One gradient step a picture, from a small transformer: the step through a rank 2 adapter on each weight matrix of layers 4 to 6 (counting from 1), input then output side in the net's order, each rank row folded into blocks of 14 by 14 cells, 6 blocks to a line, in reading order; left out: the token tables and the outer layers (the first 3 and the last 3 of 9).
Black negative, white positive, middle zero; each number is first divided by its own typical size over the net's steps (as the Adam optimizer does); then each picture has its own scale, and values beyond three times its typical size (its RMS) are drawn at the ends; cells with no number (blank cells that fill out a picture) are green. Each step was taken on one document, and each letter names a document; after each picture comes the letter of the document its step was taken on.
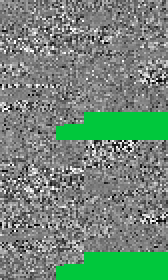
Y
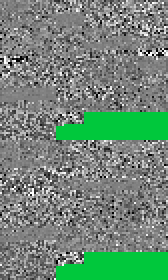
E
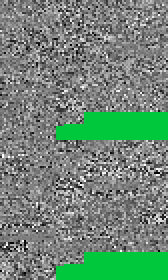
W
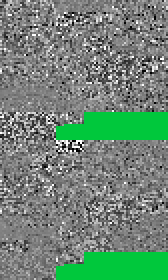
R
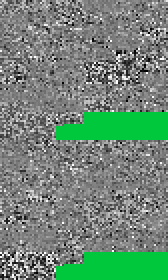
R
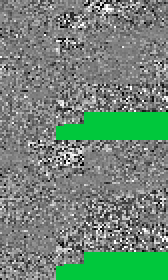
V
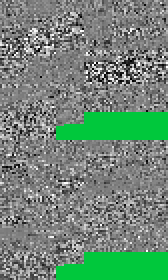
Y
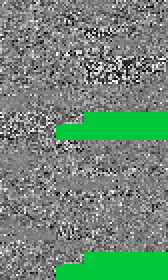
R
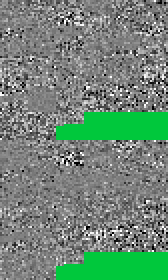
V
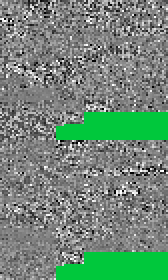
E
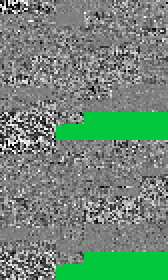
E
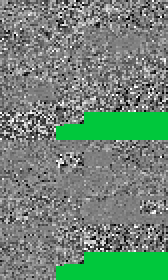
V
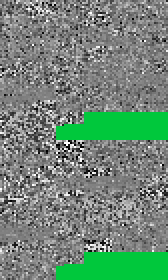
E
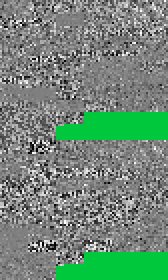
E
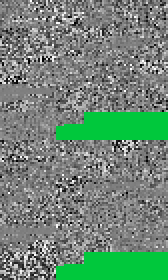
Y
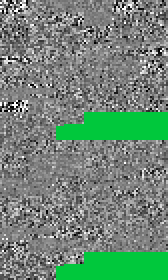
Y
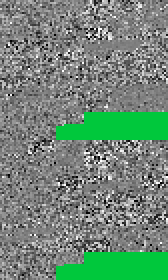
W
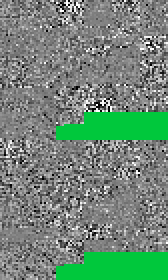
Y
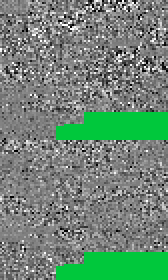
R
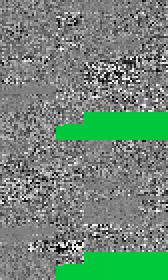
Y
